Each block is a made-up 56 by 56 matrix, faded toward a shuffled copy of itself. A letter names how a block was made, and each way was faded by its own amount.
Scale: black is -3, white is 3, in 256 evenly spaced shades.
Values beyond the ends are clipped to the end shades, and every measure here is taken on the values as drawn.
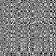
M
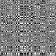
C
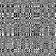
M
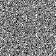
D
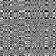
C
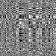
M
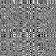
M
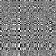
C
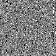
D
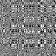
M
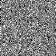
D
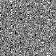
D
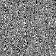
D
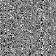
D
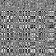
C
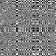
C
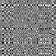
C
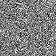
D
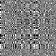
M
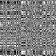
M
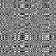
C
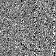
D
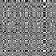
C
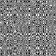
M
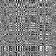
M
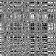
C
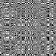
C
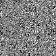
D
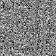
D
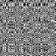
M
